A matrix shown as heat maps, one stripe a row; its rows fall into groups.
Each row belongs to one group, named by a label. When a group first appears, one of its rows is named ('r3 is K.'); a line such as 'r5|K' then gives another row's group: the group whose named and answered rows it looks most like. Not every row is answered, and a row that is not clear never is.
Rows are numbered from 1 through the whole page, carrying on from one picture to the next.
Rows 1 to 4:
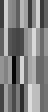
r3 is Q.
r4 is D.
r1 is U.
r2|D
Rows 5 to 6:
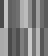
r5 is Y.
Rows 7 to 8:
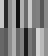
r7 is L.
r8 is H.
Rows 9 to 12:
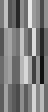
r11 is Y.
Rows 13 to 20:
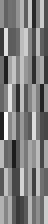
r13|H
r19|Y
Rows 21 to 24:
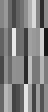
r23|H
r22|H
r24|Y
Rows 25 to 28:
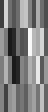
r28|H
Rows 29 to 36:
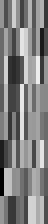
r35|U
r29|H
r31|D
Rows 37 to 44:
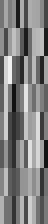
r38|H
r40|Y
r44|Q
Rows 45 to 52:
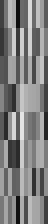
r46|H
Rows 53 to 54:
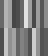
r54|U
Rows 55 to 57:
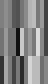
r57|D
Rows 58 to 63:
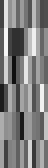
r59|D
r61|H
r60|Y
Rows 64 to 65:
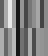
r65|L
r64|U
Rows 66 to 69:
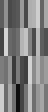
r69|L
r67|Y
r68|D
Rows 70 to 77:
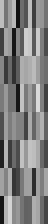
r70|L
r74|H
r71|Y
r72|Q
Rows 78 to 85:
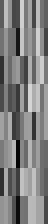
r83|L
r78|Y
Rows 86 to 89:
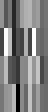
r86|Q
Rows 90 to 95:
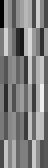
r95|U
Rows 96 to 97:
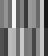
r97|H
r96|H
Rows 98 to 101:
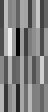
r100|H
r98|U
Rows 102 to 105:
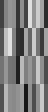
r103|U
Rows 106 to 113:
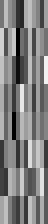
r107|L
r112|H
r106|D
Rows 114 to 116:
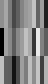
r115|Y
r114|Q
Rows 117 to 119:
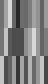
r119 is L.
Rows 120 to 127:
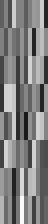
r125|U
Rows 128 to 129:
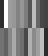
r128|U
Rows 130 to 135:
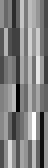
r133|L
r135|U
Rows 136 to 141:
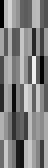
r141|D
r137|Y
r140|D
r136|U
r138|U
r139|Y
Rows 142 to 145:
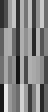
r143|Y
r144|L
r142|H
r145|U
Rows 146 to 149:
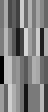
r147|D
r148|U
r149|H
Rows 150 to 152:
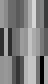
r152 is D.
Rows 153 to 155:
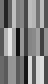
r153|H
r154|U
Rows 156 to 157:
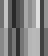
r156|D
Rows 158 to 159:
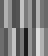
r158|Y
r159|H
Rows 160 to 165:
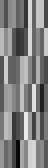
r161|D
